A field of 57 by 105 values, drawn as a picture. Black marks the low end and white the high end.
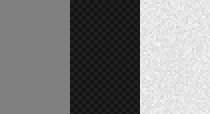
The table splits into one row of 3 panels. Panel 1,1: middling, flat. Panel 1,2: very low, checkered, faint in contrast. Panel 1,3: very high, fine-grained, faint in contrast.
